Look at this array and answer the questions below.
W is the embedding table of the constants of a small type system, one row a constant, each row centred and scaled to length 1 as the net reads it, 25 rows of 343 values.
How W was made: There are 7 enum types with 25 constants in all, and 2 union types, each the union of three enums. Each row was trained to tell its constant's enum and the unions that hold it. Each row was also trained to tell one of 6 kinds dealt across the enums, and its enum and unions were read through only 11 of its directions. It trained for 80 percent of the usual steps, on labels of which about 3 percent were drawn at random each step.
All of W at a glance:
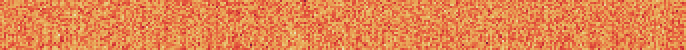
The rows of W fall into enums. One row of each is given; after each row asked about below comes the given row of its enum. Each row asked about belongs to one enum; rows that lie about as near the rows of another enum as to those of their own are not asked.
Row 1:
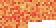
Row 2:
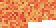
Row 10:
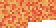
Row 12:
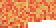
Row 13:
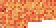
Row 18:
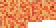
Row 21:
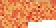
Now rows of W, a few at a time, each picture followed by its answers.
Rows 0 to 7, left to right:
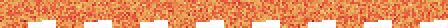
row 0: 2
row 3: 10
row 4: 2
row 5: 13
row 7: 21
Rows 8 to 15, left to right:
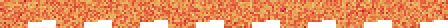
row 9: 10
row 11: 2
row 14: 18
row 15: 12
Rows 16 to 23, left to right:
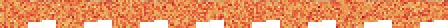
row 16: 18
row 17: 21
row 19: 18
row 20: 18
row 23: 21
